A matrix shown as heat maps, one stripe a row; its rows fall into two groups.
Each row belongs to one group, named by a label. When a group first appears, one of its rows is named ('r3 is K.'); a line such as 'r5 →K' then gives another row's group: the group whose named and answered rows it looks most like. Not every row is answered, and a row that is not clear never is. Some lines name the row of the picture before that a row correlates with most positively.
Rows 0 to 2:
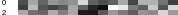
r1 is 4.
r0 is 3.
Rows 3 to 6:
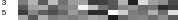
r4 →3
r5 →4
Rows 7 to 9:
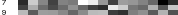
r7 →3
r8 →4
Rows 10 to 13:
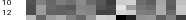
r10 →4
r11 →4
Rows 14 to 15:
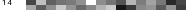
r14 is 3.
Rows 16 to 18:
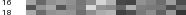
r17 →3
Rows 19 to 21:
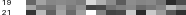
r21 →3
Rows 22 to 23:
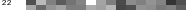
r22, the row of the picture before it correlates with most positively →19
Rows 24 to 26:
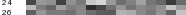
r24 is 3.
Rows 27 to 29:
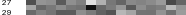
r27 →3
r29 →4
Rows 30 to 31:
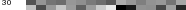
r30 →4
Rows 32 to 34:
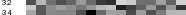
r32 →4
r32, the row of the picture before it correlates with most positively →30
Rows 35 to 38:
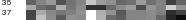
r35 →3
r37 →3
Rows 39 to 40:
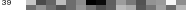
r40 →4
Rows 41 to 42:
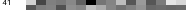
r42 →3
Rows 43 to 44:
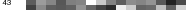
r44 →4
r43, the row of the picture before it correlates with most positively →42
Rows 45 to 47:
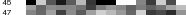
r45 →4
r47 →3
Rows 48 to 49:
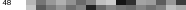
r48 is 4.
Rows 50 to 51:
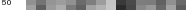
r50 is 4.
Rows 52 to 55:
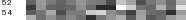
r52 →4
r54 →3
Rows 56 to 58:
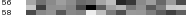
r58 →3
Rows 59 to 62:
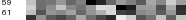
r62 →4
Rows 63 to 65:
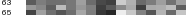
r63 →4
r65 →4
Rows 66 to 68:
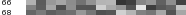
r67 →3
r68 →4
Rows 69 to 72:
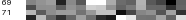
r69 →3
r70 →3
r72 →4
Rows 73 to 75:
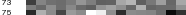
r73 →4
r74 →3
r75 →3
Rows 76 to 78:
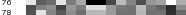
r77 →3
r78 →3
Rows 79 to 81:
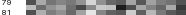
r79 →3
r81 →3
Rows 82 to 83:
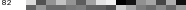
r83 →4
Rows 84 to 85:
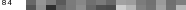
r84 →4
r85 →4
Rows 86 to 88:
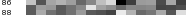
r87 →3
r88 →4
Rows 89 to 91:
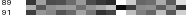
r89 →4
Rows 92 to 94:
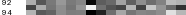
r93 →3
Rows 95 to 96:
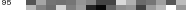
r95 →4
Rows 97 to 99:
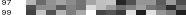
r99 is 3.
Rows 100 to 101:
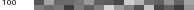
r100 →4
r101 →3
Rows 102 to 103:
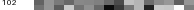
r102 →4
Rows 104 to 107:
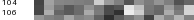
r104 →3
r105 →4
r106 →4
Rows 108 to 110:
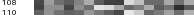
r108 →4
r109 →3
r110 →4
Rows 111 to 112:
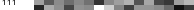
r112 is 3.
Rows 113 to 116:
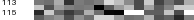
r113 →3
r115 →4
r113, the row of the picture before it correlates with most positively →111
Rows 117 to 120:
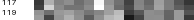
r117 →3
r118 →3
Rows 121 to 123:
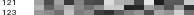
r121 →3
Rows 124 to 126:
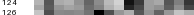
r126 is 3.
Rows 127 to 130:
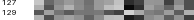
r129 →4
